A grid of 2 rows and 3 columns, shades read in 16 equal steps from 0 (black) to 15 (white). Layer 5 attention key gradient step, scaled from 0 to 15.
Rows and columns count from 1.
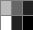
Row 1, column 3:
2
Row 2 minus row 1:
4 -4 -2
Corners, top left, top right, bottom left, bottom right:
11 2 15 0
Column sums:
26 8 2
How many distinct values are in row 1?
3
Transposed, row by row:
11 15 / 6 2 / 2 0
